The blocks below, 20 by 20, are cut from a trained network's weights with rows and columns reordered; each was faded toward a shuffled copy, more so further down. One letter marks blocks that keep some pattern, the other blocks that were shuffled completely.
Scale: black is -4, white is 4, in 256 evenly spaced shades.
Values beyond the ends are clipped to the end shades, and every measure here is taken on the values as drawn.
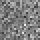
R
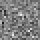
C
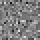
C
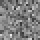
C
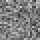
C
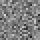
C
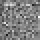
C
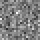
R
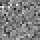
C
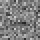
C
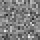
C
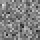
R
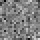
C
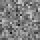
R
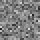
R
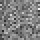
C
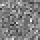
C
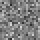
R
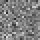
C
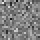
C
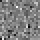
R
